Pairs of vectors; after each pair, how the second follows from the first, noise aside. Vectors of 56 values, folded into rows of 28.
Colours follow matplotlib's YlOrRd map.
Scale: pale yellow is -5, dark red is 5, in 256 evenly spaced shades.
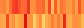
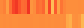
partly zeroed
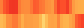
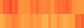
shrunk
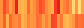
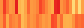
copied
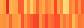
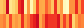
scaled up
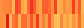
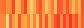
negated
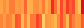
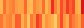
copied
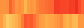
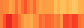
negated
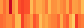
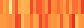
negated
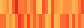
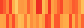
negated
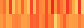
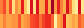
scaled up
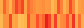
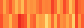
negated
